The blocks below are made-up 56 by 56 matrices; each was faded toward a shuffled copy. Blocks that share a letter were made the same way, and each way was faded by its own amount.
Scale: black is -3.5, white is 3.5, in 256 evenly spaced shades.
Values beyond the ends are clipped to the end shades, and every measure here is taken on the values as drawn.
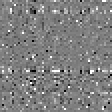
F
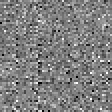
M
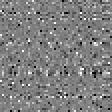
F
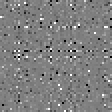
F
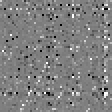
F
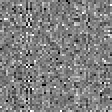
M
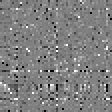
F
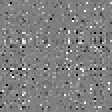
F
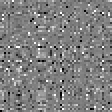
F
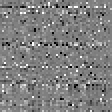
F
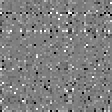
F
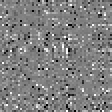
F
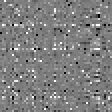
F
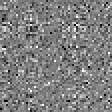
M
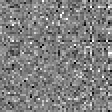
M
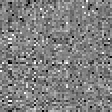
M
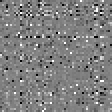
F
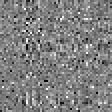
M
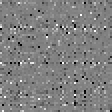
F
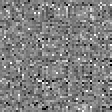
M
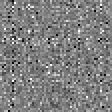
M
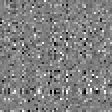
F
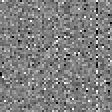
M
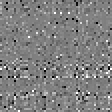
F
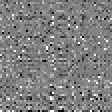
F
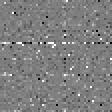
F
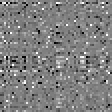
F
